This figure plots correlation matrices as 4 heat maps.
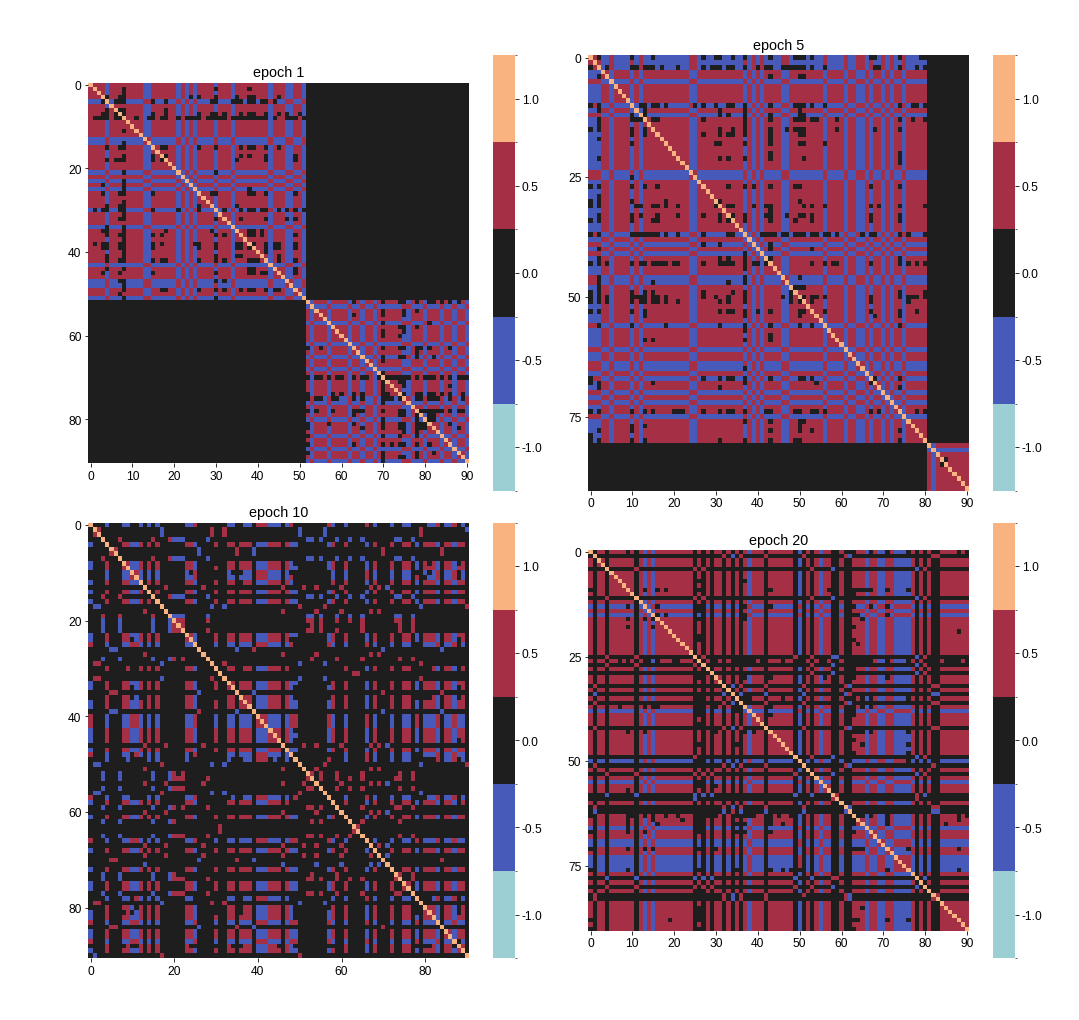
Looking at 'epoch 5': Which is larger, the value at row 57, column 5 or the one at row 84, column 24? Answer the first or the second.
the second
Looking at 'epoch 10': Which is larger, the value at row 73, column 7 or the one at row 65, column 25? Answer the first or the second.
the second
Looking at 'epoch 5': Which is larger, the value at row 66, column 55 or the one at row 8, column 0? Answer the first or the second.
the first
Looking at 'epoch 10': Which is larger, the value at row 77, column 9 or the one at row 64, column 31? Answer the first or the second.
the second
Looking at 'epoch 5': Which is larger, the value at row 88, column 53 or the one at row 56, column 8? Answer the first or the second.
the first
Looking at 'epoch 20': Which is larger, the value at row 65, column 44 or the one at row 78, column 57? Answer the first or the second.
the first
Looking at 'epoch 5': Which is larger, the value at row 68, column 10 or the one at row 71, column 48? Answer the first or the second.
the second
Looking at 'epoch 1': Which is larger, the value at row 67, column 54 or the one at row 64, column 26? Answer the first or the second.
the first
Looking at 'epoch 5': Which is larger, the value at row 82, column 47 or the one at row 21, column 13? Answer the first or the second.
the second
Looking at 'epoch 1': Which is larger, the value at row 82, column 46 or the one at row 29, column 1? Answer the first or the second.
the second
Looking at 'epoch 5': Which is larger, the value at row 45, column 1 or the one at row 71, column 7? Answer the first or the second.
the second
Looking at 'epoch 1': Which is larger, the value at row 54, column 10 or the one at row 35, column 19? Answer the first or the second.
the second
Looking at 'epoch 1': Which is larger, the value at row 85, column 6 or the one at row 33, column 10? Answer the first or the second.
the second
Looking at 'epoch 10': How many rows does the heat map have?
91
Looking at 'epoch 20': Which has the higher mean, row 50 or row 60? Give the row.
60
